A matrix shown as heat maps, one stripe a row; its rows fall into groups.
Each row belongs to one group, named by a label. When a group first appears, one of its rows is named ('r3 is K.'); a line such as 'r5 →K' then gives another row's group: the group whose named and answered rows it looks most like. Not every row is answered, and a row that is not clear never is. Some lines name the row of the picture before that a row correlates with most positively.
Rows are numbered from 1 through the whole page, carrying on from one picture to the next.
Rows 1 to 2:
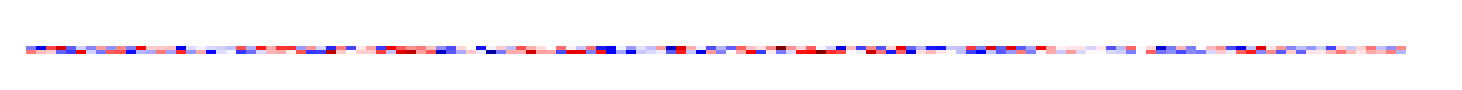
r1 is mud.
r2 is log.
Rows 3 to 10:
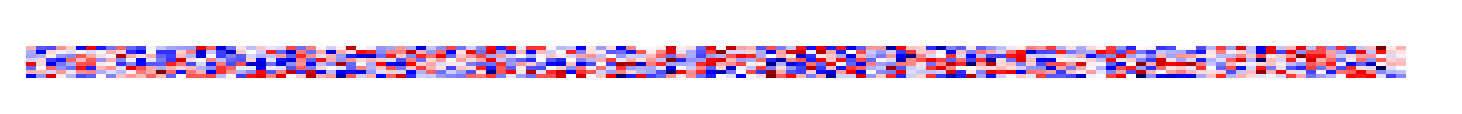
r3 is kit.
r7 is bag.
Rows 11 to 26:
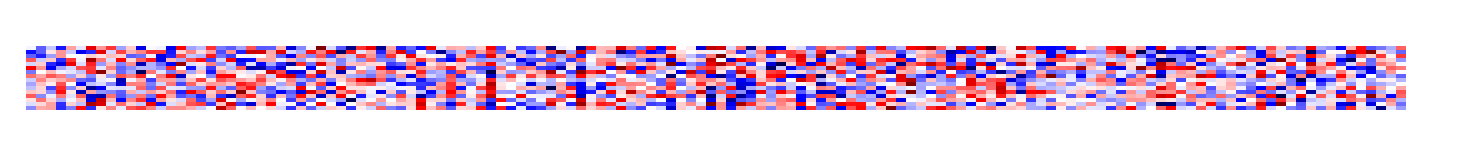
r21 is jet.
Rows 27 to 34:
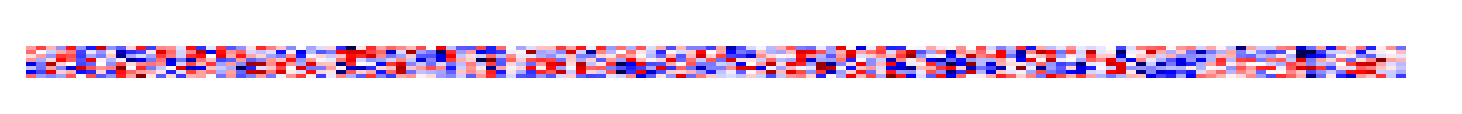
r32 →log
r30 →kit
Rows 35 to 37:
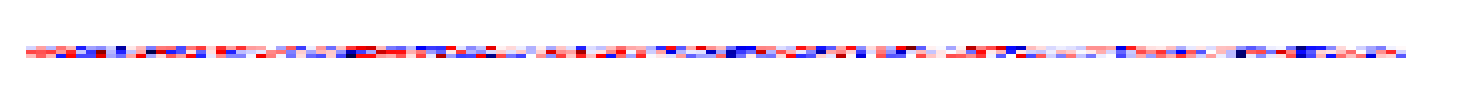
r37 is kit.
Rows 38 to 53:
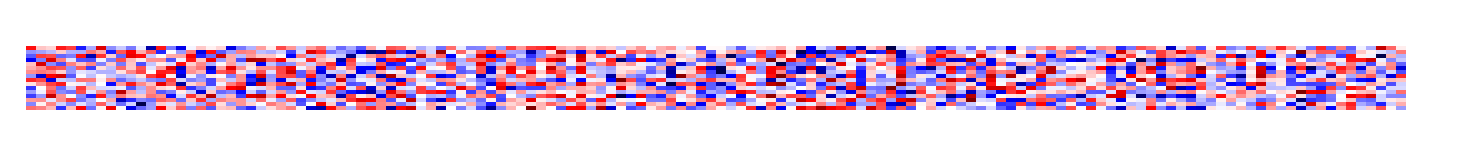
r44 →mud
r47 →mud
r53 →log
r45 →mud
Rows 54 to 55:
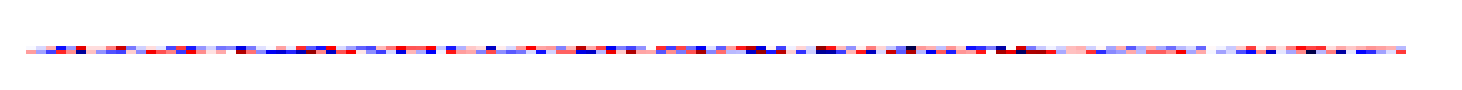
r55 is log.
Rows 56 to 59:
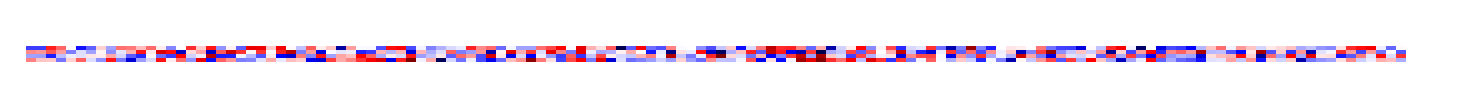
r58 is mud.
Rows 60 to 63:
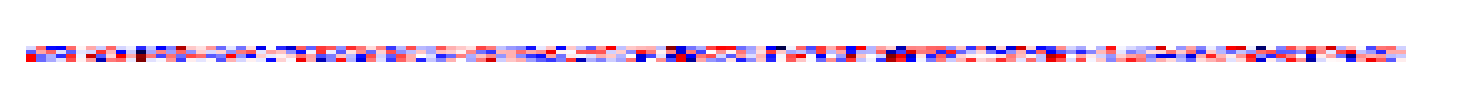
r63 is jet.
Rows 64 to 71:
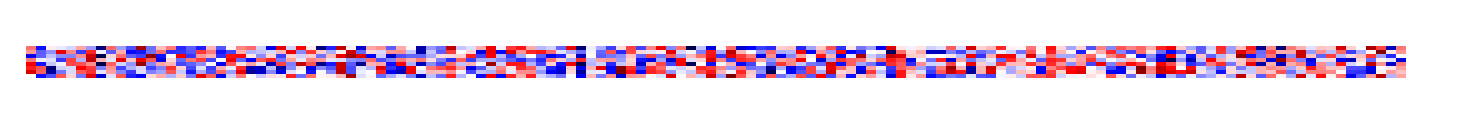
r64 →jet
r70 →bag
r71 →kit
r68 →jet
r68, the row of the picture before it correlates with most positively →63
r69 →bag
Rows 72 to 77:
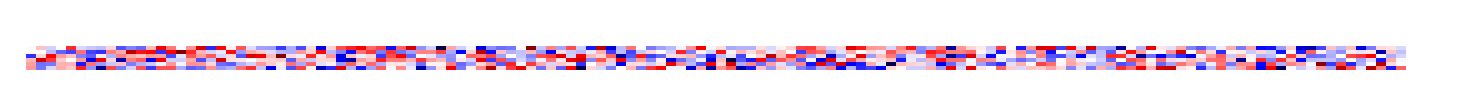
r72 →log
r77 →jet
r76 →kit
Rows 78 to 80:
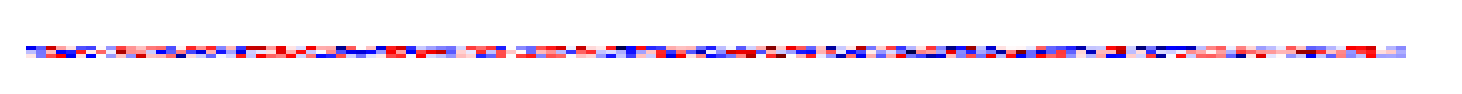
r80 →mud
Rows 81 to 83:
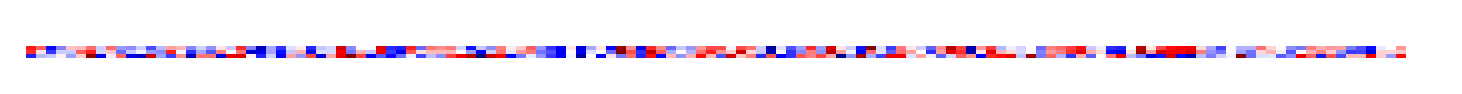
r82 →bag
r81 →bag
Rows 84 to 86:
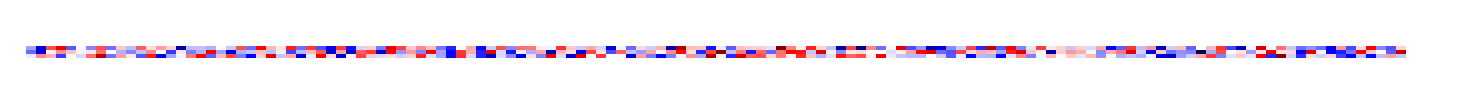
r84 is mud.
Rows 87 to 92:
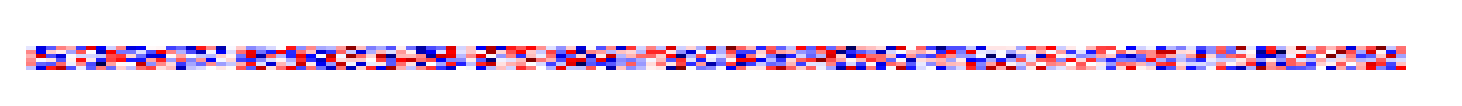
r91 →jet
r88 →jet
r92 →mud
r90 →log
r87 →kit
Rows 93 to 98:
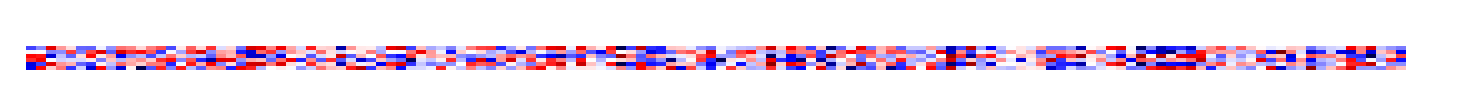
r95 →bag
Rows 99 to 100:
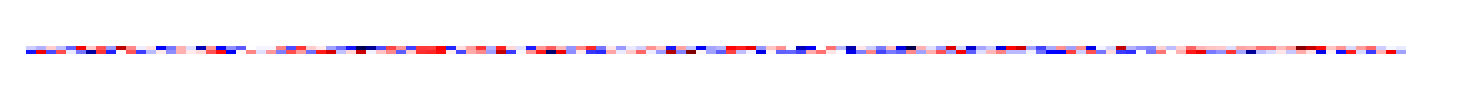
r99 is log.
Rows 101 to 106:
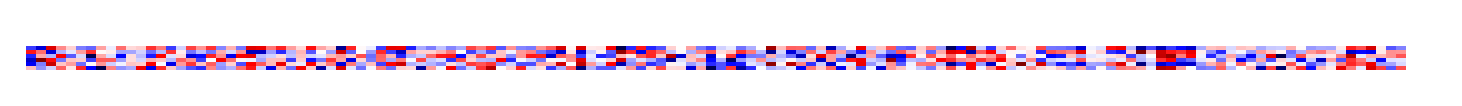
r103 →jet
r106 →jet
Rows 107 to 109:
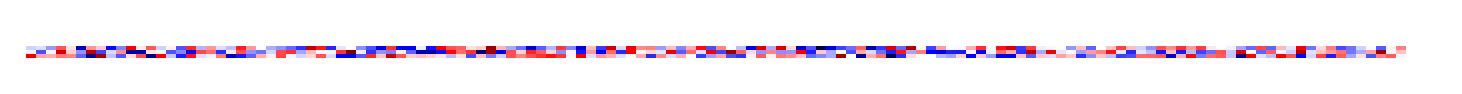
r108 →kit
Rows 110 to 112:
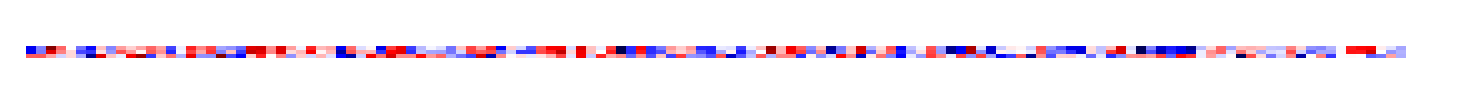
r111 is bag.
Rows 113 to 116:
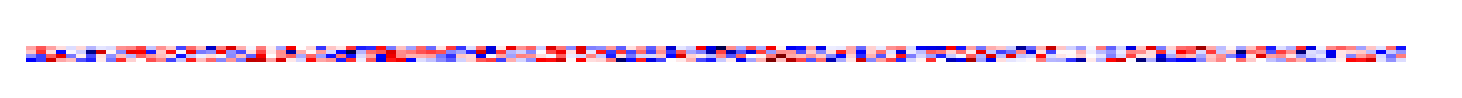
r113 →mud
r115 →mud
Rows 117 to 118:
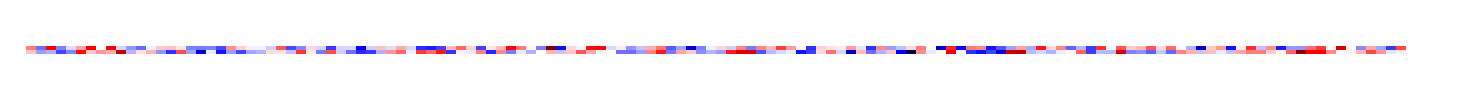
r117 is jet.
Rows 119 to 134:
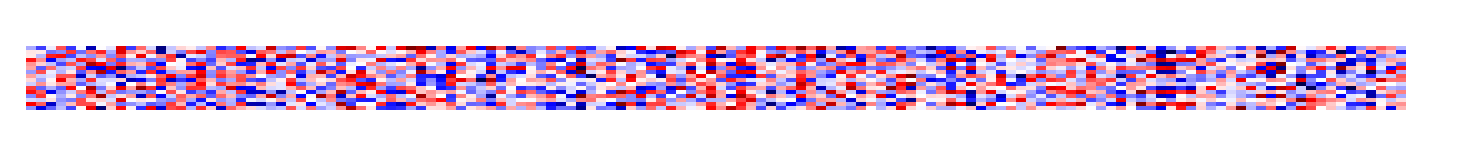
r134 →kit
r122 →bag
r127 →kit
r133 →bag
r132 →log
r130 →bag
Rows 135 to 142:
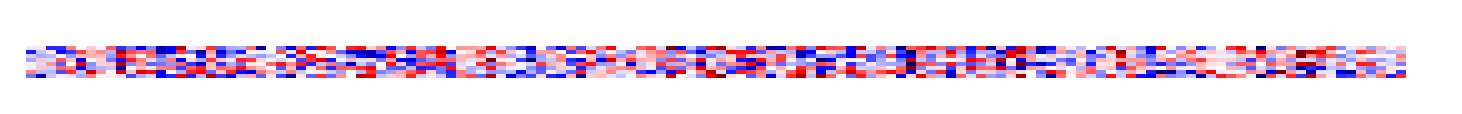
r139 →log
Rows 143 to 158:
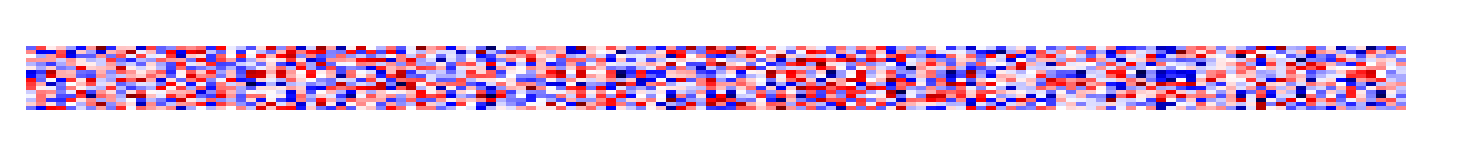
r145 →mud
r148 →log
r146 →log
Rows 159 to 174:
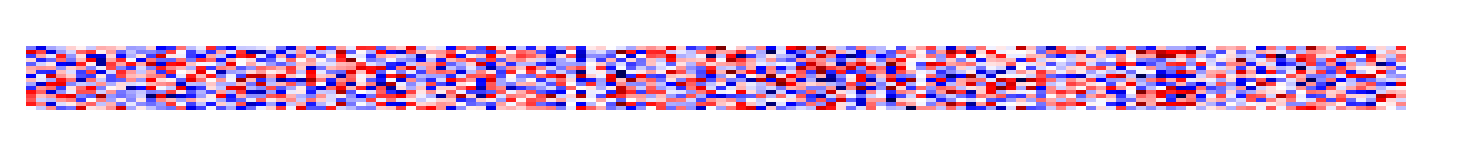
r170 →bag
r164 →log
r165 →kit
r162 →kit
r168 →mud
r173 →bag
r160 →bag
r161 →jet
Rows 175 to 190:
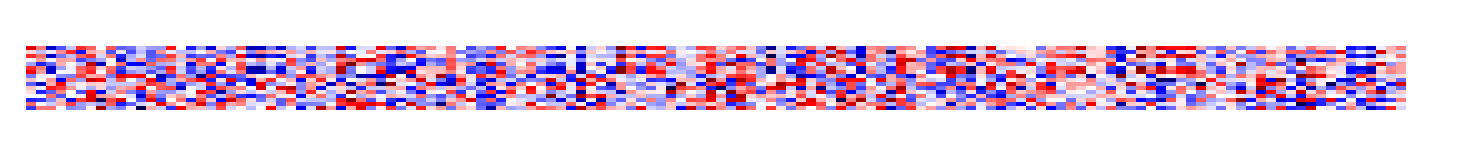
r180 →bag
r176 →kit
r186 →kit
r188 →kit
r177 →bag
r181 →bag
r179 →kit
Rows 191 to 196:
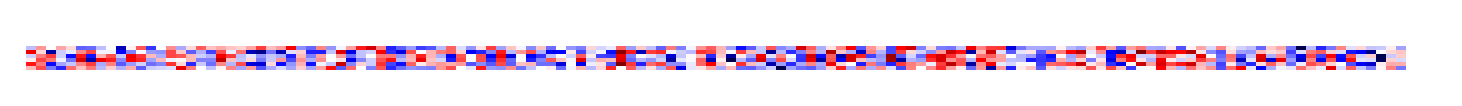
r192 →bag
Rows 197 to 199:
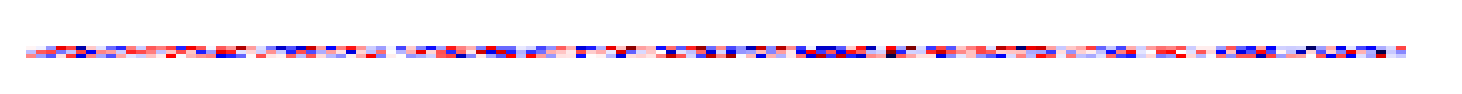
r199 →kit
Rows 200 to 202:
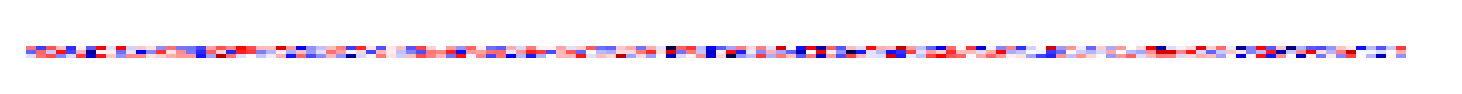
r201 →jet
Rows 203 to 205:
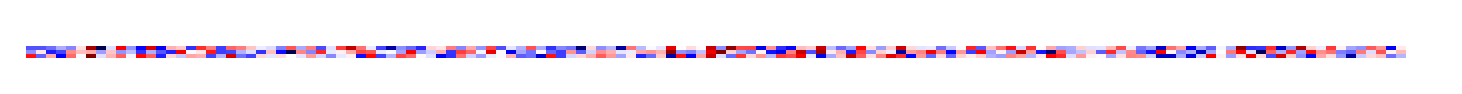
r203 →kit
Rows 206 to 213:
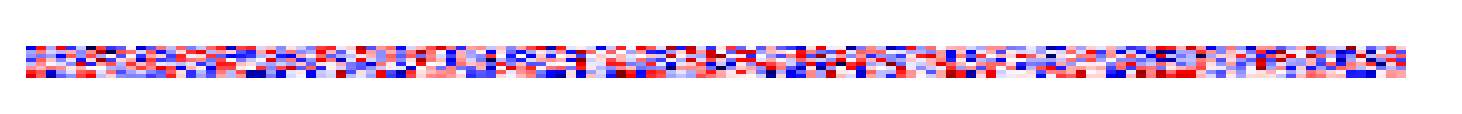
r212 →bag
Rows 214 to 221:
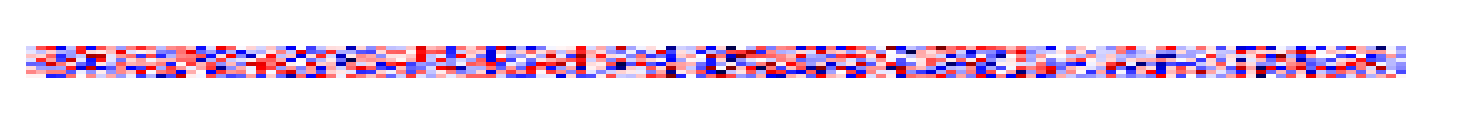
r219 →kit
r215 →log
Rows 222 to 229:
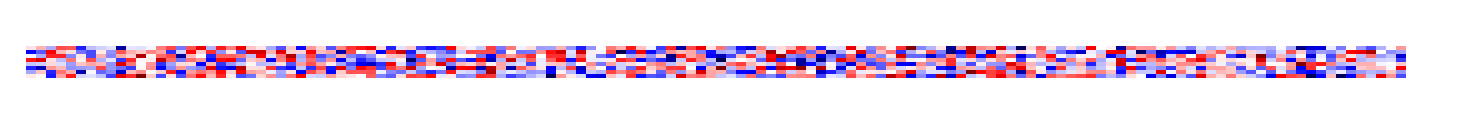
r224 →mud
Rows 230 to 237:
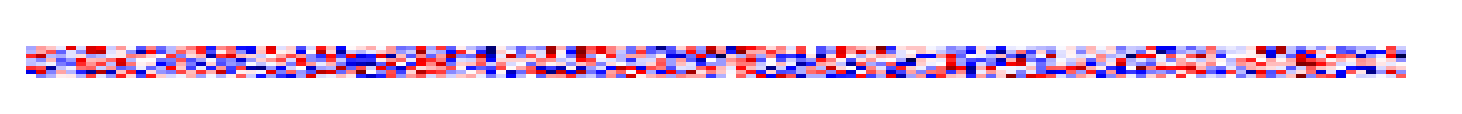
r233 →log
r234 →log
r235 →bag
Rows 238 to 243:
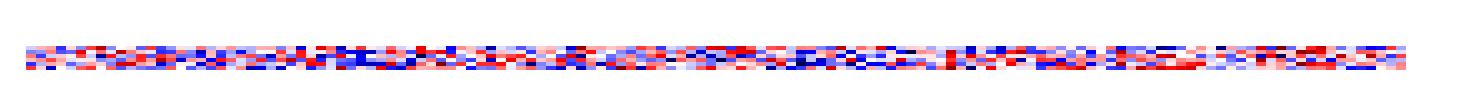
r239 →log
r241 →mud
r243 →bag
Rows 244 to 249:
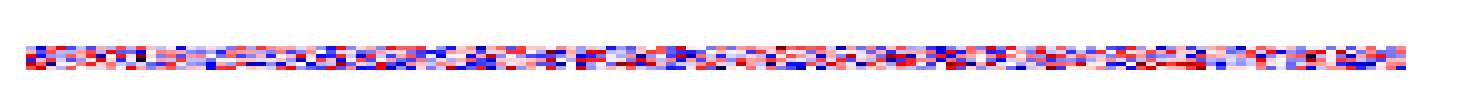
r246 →jet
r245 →jet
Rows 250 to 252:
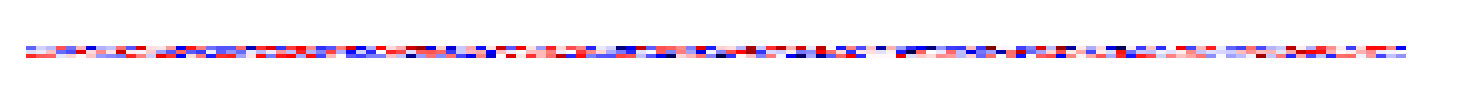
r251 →log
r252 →mud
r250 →mud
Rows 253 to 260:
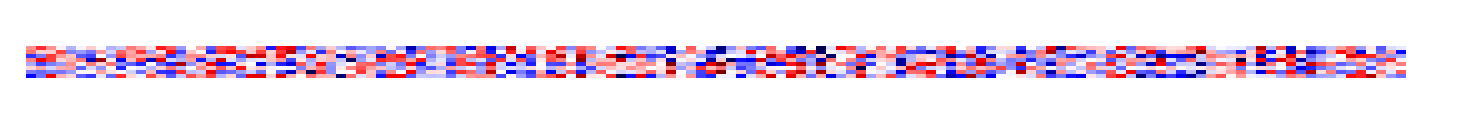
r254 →mud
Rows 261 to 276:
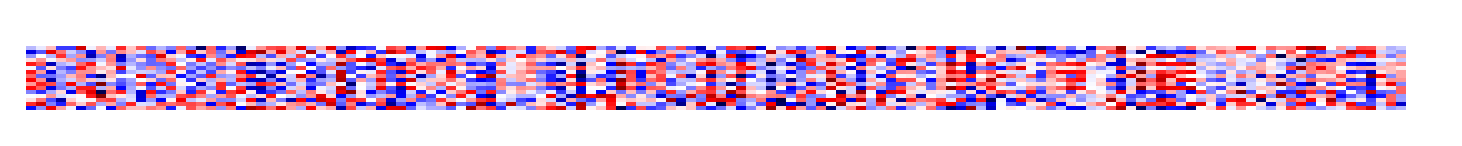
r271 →bag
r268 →jet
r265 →bag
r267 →bag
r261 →log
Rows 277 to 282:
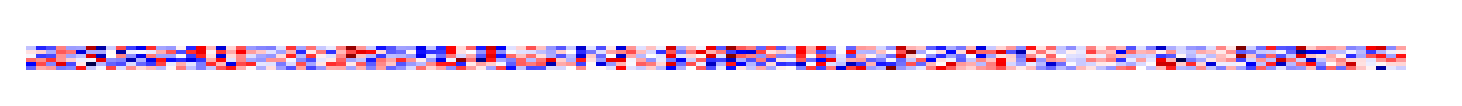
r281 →jet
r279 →kit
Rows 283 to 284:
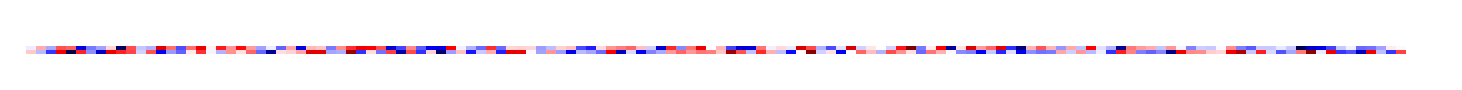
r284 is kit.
